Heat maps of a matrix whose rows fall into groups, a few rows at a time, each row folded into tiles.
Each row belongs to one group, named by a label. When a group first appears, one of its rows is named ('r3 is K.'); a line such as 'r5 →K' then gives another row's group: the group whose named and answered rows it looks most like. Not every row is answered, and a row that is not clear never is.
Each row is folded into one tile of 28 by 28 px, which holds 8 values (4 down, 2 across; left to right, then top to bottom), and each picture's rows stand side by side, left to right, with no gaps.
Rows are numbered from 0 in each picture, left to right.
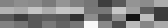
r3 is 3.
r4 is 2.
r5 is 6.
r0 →2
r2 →2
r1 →2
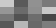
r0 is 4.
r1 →2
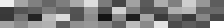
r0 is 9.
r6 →2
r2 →6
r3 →4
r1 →9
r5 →6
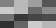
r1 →3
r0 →2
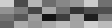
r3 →9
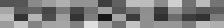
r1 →6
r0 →6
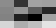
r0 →3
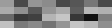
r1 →9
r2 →6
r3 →3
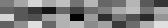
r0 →6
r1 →9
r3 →4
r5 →3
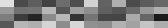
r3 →4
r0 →4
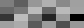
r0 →9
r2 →2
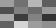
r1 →4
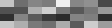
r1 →2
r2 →9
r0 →9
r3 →3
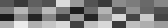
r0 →3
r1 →3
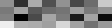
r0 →3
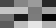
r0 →2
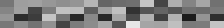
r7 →4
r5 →4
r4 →6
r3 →4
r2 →2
